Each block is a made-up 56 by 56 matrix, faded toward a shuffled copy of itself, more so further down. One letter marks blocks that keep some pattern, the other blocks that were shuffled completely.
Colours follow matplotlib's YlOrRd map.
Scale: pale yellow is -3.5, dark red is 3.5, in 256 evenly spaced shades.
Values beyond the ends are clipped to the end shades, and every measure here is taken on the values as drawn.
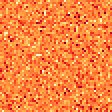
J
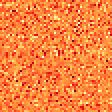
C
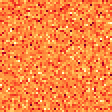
J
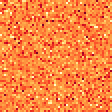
J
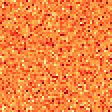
J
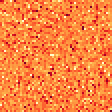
J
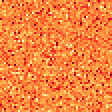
J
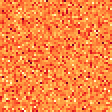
J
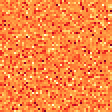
J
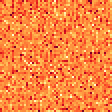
C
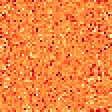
C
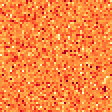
J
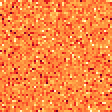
J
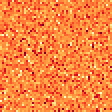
J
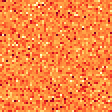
J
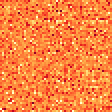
C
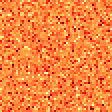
C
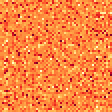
C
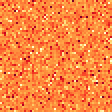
J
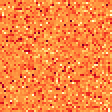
J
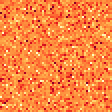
J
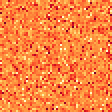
C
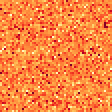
J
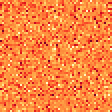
C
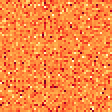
C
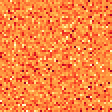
C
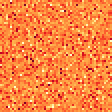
C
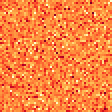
J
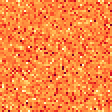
J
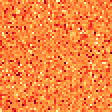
J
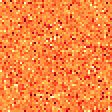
J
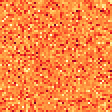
C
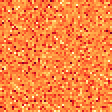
J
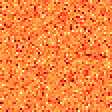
J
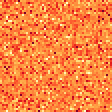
C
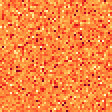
J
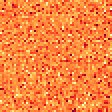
C
